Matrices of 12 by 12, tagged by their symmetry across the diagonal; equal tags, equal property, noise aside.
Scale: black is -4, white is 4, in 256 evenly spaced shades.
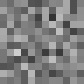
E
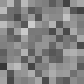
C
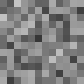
C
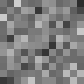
C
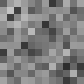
C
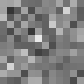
C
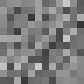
C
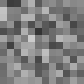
E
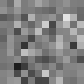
E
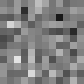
E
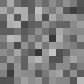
C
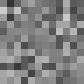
E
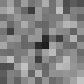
C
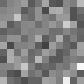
C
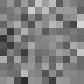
E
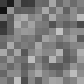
C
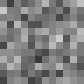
E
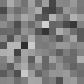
E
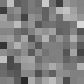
E
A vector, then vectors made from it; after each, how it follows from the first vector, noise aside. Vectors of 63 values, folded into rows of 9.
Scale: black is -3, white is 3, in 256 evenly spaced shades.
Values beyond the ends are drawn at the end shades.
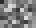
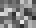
wrapped around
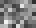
wrapped around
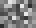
wrapped around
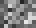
wrapped around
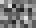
sign-scrambled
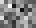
sign-scrambled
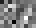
sign-scrambled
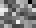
wrapped around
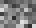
wrapped around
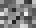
wrapped around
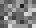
wrapped around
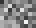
sign-scrambled
